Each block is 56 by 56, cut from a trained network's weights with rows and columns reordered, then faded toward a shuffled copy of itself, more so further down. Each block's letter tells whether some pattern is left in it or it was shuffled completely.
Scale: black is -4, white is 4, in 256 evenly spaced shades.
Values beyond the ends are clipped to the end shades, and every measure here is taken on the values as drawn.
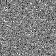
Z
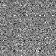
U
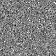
Z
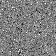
Z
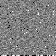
U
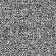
U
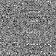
U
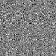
U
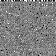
U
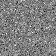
Z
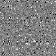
U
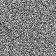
Z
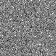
Z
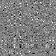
U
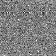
U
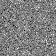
Z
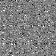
U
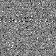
U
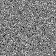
Z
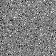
Z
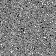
Z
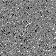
Z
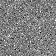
Z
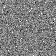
Z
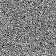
Z
